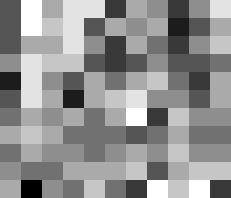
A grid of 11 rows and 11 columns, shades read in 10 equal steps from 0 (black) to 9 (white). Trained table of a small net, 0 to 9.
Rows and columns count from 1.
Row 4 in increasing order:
2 3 3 3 3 4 5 5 7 7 8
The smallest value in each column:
1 0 4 1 3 2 2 2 1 2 2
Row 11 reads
6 0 5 4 7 4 2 9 7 9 2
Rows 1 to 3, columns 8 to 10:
5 2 5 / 6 1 3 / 4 2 5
